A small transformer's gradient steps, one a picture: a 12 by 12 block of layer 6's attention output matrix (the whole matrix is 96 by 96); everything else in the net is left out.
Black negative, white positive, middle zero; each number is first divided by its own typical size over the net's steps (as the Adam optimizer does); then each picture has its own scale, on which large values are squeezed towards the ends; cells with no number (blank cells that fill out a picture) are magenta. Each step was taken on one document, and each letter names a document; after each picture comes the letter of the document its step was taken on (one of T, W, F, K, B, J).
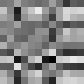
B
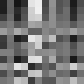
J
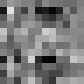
B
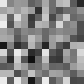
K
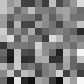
K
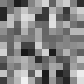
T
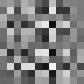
K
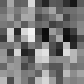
K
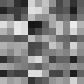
J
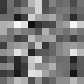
J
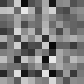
B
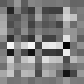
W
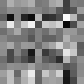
W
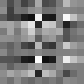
W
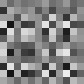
K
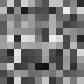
K
